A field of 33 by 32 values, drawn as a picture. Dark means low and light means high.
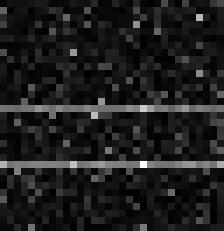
There is no overall slope. The values are skewed, with a long tail toward high values. Overall the values sit about 10% of the way up the scale. Rows 16 and 24 differ from the rows beside them.
